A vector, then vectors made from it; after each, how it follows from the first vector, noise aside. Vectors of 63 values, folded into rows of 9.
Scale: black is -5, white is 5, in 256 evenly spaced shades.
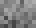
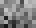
scaled up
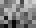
scaled up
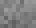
shrunk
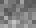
negated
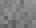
shrunk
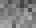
reversed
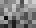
scaled up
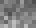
negated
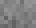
shrunk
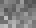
negated
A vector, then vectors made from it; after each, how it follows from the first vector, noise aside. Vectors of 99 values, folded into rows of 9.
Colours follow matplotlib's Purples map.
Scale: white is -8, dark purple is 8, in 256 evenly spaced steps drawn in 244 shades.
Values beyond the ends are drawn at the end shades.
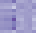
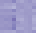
shrunk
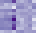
scaled up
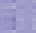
shrunk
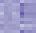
reversed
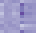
reversed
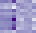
scaled up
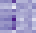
scaled up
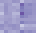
reversed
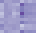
reversed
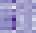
scaled up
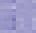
shrunk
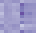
reversed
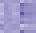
reversed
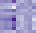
scaled up
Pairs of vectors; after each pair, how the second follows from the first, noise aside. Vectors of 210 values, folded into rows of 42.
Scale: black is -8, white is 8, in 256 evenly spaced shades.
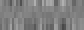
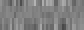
copied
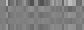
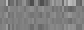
copied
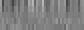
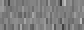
shuffled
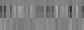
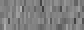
shuffled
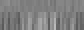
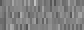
shuffled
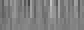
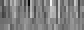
scaled up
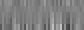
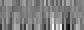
scaled up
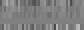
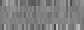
copied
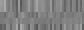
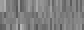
copied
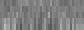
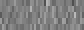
shuffled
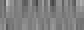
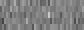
shuffled
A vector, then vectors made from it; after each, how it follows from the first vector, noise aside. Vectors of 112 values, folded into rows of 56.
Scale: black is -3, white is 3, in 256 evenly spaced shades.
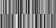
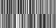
sign-scrambled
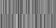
shrunk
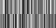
wrapped around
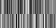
sign-scrambled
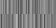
shrunk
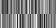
sign-scrambled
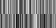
sign-scrambled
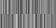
shrunk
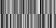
wrapped around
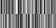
wrapped around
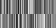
sign-scrambled
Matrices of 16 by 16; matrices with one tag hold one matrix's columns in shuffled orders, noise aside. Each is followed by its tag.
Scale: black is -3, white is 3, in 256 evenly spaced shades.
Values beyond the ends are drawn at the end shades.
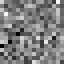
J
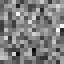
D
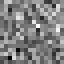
D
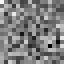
J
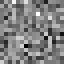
J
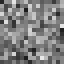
D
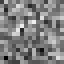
D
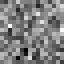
D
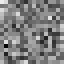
J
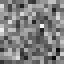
D
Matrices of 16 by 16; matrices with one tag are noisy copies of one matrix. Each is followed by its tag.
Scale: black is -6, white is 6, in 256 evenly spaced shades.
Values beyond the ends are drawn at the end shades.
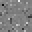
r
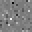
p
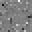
r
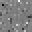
r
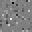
p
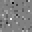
p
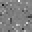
r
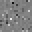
p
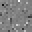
r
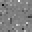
r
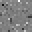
r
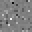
p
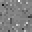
r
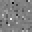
p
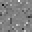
r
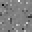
r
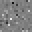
p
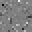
r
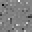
r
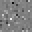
p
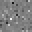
p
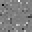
r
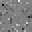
r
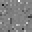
r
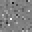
p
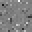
r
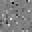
p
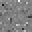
r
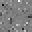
r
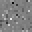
p
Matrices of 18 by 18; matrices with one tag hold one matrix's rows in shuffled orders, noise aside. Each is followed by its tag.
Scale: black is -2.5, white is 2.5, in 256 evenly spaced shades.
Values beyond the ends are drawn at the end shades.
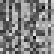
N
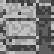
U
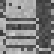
U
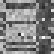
U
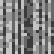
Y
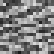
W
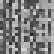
N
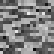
W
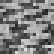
W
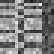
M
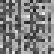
N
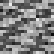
W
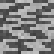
W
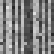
Y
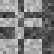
M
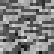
W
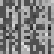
N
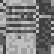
U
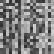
N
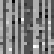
Y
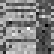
U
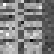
M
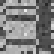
U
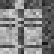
M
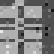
M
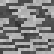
W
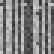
Y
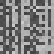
N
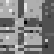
M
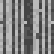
Y
